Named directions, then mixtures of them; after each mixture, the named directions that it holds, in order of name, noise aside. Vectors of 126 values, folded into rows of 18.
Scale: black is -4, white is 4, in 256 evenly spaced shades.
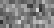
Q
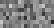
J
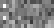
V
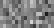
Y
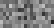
J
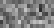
Q, Y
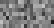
J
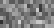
Q, Y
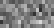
Q, Y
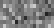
V, Y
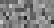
J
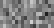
Y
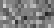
V, Y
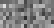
J, V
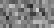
J, Q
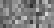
Q, Y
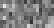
Q, V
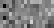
V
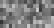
Q, V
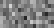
J, Y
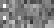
V
